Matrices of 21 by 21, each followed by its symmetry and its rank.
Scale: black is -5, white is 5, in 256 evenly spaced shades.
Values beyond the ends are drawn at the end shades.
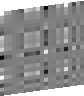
symmetric, rank one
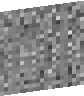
neither, rank three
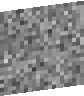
neither, full rank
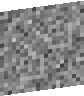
symmetric, full rank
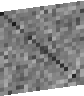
symmetric, full rank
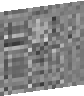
neither, rank three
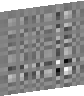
symmetric, rank one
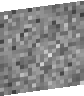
symmetric, full rank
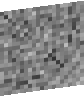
symmetric, full rank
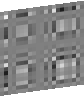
symmetric, rank one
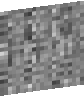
neither, rank three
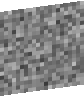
neither, full rank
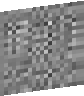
neither, rank three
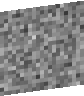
neither, full rank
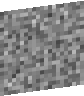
neither, full rank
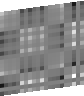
symmetric, rank one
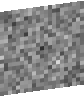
symmetric, full rank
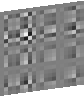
symmetric, rank one
